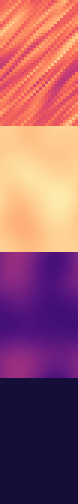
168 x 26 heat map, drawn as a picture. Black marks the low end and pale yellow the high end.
The table splits into 4 rows of 1 panel. Panel 1,1: high, slanting up to the right. Panel 2,1: very high, smooth, faint in contrast. Panel 3,1: low, smooth. Panel 4,1: very low, flat.
